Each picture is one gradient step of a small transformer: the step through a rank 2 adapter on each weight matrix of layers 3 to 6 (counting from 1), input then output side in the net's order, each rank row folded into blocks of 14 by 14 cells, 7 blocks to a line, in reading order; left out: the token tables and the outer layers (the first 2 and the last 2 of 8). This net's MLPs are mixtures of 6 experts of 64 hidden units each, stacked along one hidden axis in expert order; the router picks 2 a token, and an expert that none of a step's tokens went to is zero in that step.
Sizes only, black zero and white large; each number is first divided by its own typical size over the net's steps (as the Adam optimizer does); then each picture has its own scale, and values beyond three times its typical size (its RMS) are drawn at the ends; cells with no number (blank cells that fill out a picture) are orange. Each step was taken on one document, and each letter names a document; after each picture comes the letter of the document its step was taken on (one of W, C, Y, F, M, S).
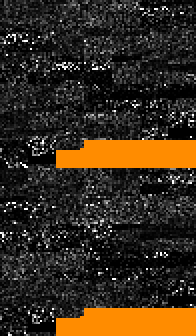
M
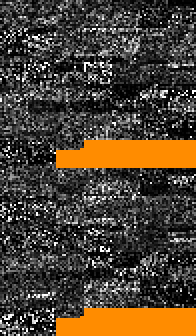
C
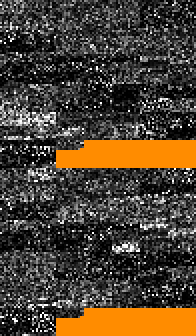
C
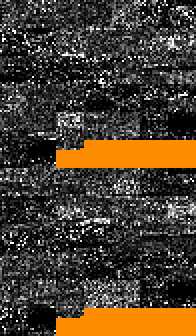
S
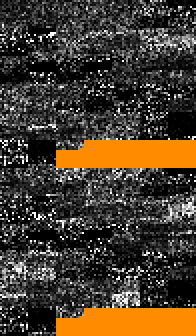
S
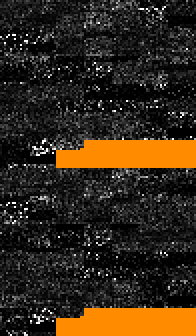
M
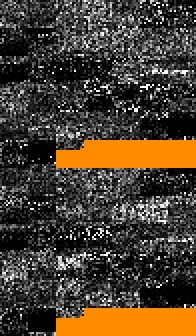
S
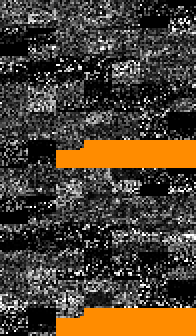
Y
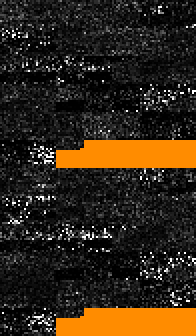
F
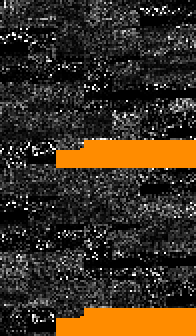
M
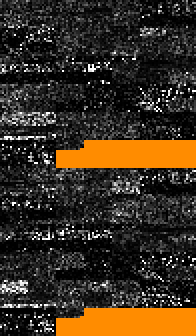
F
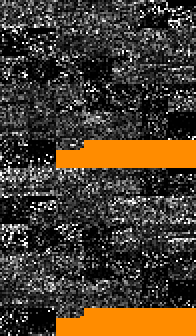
S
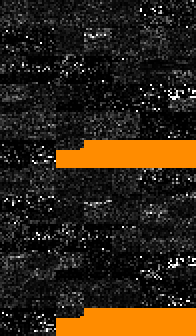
F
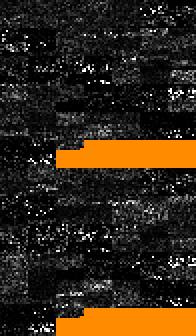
F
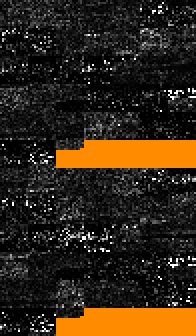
F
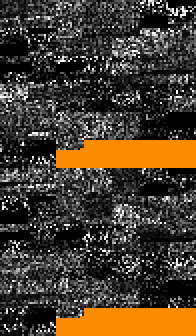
S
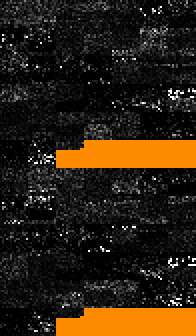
F
